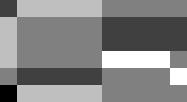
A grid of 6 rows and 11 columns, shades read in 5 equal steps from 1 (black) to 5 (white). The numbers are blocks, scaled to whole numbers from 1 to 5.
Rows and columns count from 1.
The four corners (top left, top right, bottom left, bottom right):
2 3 1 3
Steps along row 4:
down same same same same up same same same down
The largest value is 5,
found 5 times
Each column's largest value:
4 4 4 4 4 4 5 5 5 5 5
